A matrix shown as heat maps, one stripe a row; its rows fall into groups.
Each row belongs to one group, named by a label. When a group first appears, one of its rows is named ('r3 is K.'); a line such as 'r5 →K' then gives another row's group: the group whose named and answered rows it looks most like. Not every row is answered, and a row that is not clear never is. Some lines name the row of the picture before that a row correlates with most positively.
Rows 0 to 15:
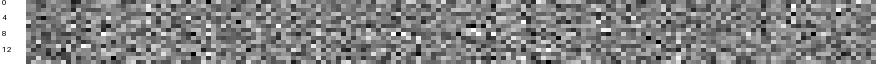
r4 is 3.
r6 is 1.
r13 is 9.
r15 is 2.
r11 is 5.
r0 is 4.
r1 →3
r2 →3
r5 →3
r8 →9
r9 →4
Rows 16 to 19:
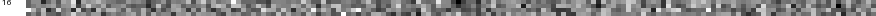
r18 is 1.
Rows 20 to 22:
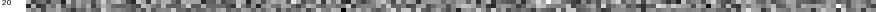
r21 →3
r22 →9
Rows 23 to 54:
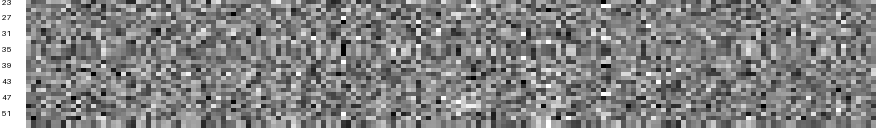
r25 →2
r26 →3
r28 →9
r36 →9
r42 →1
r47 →4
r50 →3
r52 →4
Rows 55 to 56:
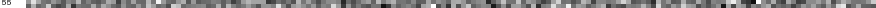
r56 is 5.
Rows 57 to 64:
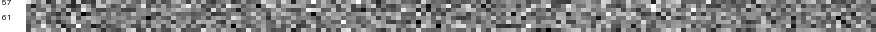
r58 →4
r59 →5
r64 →2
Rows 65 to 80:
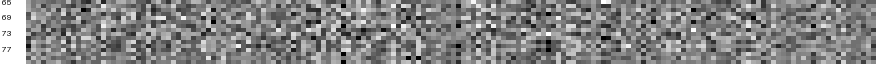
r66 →9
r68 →2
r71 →9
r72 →5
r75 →2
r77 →2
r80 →9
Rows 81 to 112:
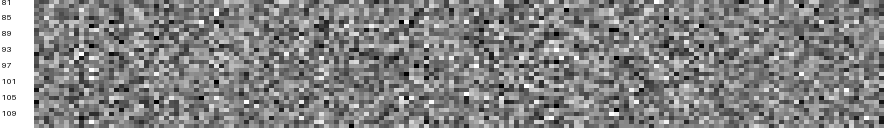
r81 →4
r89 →2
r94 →1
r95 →5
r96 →2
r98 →5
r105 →9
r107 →2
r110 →4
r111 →5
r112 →9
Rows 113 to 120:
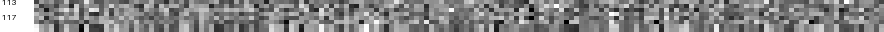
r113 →3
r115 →5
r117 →5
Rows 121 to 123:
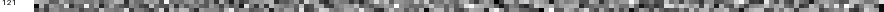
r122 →3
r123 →4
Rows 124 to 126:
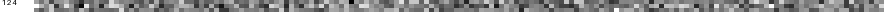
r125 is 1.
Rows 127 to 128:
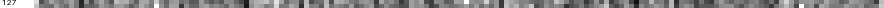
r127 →3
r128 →3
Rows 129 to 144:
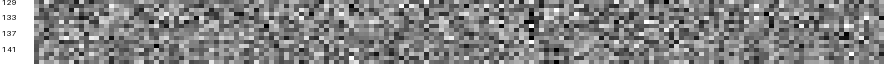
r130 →9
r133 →4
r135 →3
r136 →5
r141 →2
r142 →5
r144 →2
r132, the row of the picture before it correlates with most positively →127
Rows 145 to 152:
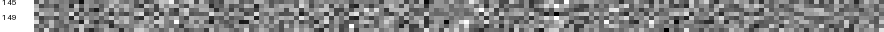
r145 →4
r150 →3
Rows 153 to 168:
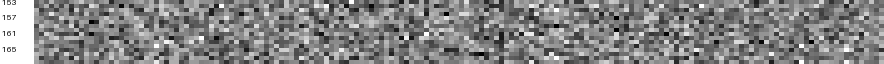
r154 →5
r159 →2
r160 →5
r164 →3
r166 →1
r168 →3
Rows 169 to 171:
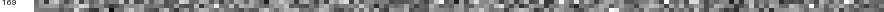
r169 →5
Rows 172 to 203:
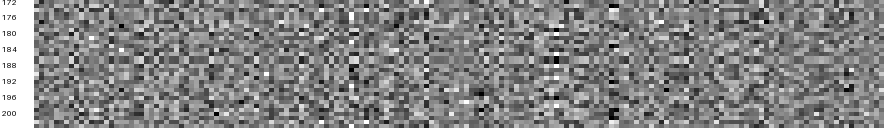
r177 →4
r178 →5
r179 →2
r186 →2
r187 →2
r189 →9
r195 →1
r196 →2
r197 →3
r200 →4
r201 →1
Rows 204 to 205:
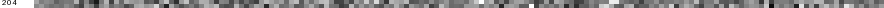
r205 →3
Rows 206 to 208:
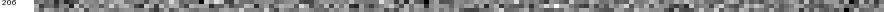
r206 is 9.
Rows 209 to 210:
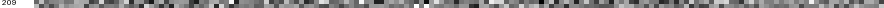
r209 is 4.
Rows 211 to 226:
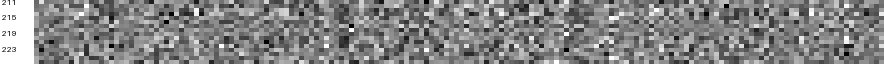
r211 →4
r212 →3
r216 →3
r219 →4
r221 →3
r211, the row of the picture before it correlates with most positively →209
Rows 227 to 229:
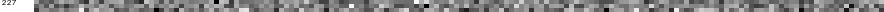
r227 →4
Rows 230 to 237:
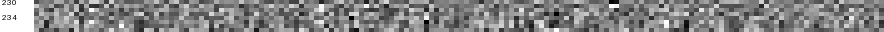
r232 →5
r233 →2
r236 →5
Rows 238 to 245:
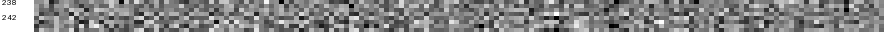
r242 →2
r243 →4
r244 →1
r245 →2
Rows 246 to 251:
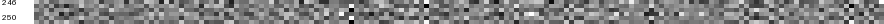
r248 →9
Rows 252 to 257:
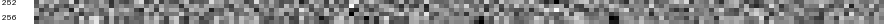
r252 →2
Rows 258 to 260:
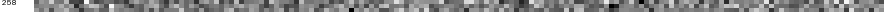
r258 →3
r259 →1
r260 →9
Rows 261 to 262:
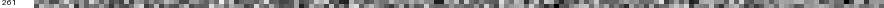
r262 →2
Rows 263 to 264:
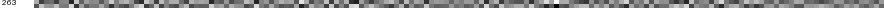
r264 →2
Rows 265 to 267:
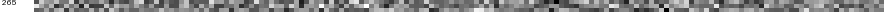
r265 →2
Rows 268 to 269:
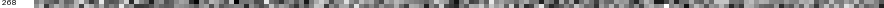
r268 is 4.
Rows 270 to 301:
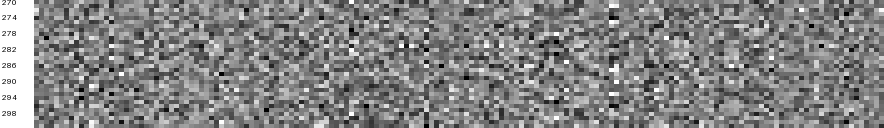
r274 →1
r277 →9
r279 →5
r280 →2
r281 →9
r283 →2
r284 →1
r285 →4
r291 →5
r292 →4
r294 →4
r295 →2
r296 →1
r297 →3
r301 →5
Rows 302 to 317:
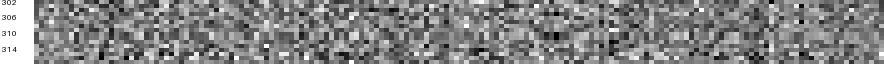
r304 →5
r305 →2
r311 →2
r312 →1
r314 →1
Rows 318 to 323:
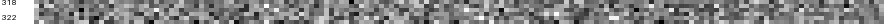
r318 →9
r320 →3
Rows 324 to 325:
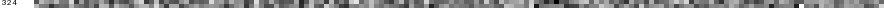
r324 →2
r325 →3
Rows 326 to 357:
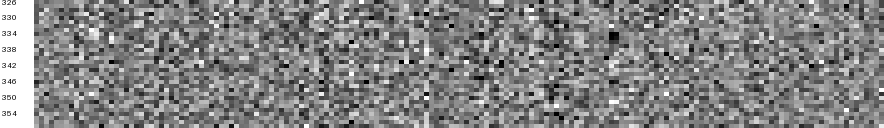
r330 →5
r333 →5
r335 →1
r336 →9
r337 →2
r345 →1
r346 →1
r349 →5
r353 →3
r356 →9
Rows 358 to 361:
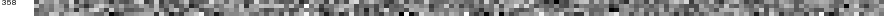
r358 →2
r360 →1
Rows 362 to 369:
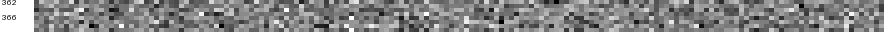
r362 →2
